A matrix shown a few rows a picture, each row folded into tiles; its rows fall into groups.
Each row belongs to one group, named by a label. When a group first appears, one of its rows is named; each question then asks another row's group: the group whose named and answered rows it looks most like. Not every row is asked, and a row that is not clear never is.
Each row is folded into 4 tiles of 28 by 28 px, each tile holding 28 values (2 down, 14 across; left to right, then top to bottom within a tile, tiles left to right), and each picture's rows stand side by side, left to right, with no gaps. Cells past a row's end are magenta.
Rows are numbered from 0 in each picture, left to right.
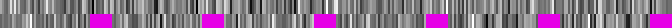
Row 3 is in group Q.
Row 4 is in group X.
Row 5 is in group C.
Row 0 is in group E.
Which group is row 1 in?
Q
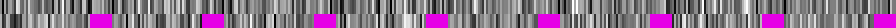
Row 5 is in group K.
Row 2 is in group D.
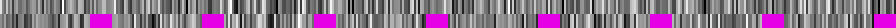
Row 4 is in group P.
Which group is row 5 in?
X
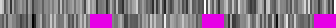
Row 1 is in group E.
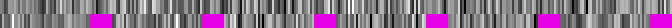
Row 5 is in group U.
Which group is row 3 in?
K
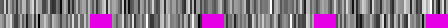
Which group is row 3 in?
Q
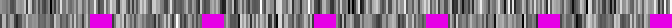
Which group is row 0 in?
U
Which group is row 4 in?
P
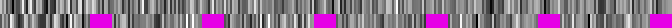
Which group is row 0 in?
U
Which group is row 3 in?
P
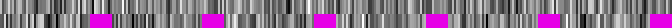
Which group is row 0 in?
K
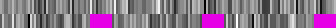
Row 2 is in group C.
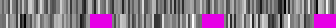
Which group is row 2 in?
K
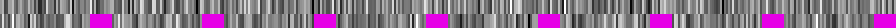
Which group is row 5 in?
E
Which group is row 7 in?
Q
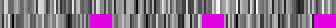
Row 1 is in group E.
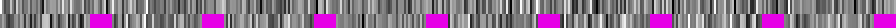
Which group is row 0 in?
D
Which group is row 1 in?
Q
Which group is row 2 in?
K
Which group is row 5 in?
K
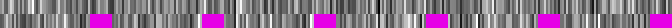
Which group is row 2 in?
K
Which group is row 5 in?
P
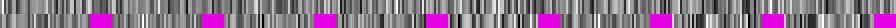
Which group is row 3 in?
P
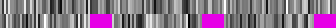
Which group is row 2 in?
D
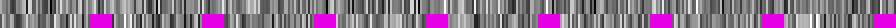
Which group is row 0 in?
U
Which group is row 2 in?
Q
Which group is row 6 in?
U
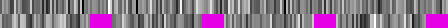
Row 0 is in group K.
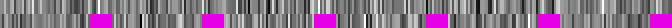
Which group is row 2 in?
Q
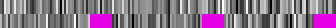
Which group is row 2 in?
U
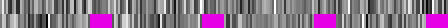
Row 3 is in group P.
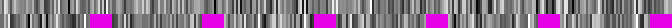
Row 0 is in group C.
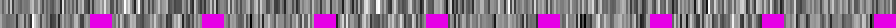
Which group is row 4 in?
P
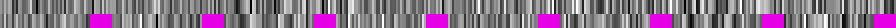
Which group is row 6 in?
U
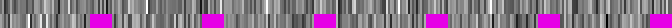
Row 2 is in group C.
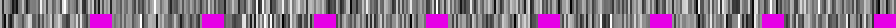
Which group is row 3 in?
P
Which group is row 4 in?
U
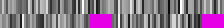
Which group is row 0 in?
E
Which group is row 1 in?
Q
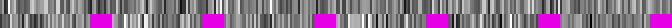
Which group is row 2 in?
E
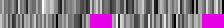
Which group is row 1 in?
Q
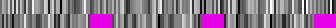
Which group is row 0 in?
X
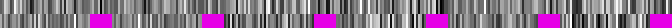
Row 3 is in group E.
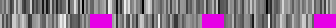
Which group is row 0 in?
K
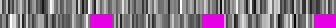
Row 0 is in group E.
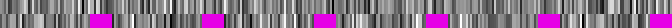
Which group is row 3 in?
X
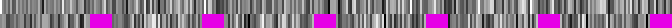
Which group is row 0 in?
D
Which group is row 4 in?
X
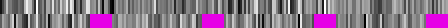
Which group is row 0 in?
Q
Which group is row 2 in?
P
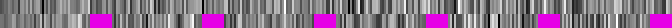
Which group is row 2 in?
P
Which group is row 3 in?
U
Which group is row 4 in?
D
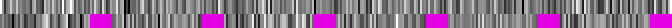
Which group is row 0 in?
D
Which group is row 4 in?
E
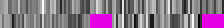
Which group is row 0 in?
C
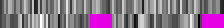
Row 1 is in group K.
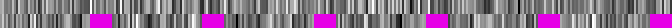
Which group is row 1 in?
X
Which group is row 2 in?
D
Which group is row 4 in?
E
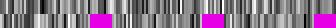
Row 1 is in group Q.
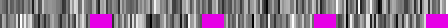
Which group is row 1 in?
X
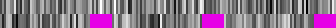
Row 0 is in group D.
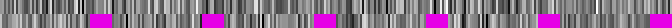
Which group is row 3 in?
U
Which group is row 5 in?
Q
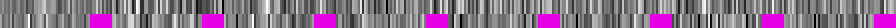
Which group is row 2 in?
C
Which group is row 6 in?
P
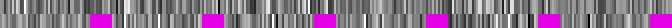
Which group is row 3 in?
C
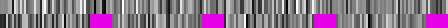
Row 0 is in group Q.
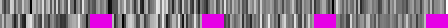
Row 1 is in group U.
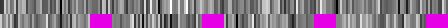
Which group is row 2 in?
C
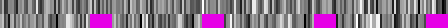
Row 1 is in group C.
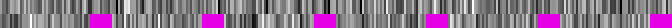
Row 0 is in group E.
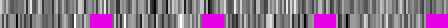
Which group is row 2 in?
D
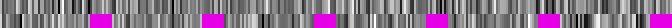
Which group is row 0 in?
E
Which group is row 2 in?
X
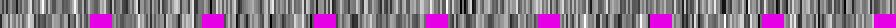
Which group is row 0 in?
X
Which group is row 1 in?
U
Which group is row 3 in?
U
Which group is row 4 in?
U
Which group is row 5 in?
X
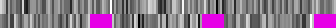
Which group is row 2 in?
K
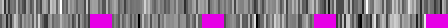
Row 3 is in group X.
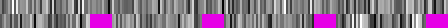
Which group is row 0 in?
K
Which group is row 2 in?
P
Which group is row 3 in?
X
